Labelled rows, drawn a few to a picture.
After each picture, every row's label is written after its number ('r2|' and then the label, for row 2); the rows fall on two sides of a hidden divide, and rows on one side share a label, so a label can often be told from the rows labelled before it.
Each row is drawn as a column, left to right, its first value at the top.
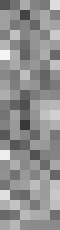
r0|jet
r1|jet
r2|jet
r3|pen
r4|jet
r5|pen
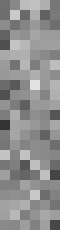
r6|jet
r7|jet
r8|jet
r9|pen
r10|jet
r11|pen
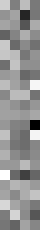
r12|jet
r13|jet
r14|pen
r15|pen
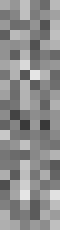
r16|jet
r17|pen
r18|pen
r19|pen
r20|jet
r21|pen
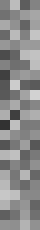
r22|jet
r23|pen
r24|jet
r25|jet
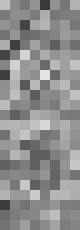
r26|pen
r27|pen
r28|jet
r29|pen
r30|jet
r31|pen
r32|pen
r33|pen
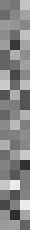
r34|pen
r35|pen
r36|jet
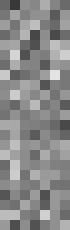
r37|jet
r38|jet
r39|pen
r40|pen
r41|jet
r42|jet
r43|jet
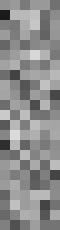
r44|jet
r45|pen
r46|jet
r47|jet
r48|pen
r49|pen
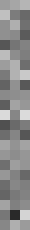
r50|jet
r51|pen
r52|jet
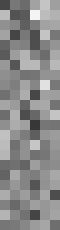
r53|pen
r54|jet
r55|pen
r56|pen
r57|pen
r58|jet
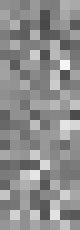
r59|pen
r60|jet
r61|jet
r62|jet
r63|pen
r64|jet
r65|pen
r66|pen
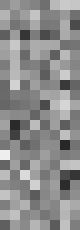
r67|jet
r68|jet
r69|jet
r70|jet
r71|jet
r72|pen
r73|jet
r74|pen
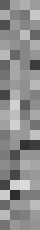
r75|jet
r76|pen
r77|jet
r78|jet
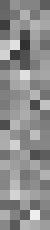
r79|jet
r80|pen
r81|pen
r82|jet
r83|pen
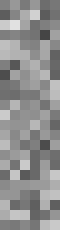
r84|jet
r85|jet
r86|jet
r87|pen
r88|jet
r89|pen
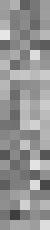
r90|pen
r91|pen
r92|pen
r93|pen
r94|pen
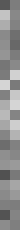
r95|pen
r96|pen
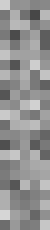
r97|jet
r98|jet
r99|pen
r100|pen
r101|jet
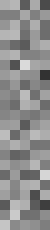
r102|pen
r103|jet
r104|pen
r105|pen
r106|jet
